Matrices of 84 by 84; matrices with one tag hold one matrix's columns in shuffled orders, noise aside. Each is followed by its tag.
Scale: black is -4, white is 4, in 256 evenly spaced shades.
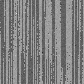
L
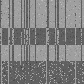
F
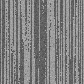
L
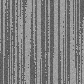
L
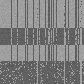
F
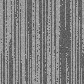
L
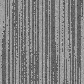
L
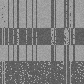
F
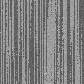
L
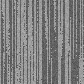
L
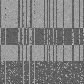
F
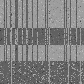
F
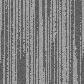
L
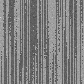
L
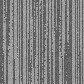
L
